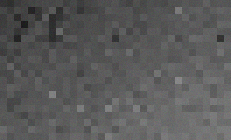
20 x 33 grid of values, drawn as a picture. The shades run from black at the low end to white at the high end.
The ninth with the lowest average is the top left. There are no regular stripes. Neither half mirrors the other. The field climbs toward the bottom right. The bottom right is the ninth with the highest average. In the top left lies a patch that is rougher than the rest. The top left is the roughest part. No single row or column stands out from its neighbours.
